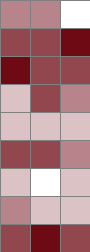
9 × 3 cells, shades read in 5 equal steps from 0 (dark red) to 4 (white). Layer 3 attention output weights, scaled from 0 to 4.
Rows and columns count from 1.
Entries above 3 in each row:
1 0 0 0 0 0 1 0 0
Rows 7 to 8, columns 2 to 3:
4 3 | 3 3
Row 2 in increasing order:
0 1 1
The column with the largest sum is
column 3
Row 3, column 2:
1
